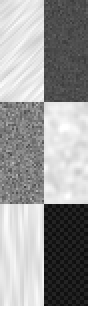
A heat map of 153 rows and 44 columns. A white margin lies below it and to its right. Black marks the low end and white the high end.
It is made of 3 by 2 panels. Panel 1,1: very high, slanting up to the right, faint in contrast. Panel 1,2: low, fine-grained, faint in contrast. Panel 2,1: middling, fine-grained. Panel 2,2: very high, blotchy, faint in contrast. Panel 3,1: very high, streaked downward, faint in contrast. Panel 3,2: very low, checkered, faint in contrast.
